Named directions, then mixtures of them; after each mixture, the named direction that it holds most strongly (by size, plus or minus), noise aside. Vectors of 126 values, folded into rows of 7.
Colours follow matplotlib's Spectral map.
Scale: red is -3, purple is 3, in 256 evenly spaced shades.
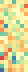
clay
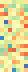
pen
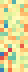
clay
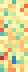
clay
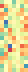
pen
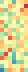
clay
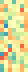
clay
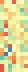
clay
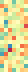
pen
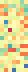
pen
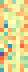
clay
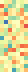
pen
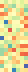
pen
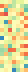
pen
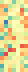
pen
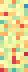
clay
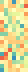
clay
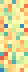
clay
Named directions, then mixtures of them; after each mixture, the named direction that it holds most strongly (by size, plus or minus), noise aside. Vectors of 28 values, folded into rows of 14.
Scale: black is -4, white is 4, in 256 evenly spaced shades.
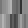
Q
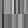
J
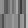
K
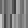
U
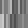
Q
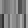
K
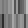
J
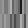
Q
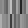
Q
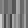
U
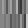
K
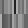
J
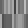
J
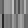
J
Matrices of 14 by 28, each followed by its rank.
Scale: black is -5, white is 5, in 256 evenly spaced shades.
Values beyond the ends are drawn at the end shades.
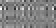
two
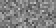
full rank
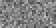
full rank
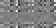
two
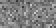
full rank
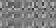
two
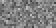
full rank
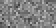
full rank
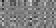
two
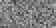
full rank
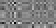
two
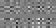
two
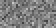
full rank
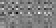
two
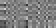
two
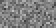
full rank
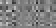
two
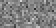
full rank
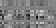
two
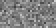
full rank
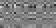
two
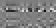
two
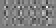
two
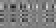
two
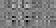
two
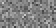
full rank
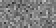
full rank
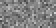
full rank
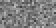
full rank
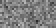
full rank
